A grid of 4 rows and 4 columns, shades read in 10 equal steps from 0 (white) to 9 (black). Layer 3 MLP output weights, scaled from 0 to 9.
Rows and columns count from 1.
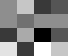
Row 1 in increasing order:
2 4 6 7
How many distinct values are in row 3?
4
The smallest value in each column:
1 2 0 2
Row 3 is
7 3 9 6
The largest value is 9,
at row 3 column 3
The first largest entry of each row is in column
3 2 3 2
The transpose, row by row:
4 4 7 1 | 2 5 3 7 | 7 4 9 0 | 6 4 6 2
